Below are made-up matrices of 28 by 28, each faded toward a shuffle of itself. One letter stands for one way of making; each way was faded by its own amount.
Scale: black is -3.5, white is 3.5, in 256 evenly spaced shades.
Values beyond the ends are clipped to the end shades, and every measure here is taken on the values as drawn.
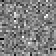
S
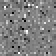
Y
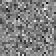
S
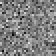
S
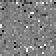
Y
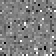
Y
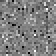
Y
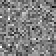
S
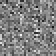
S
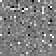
Y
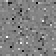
Y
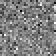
S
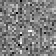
S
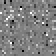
Y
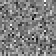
S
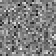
S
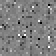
Y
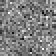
S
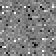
Y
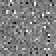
Y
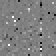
Y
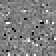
Y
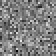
S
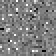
Y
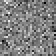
S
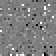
Y
